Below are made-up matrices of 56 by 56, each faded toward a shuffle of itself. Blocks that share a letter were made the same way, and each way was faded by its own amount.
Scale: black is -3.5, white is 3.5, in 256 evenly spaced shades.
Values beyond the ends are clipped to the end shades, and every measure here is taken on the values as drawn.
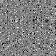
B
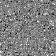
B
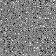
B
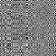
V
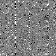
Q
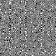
Q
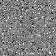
B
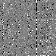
Q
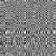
V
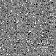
B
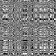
V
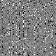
Q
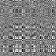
V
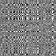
V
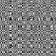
V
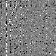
Q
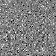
B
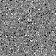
B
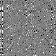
Q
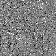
B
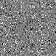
B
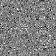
B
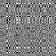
V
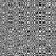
V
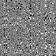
Q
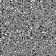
B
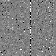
Q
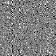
Q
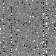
Q
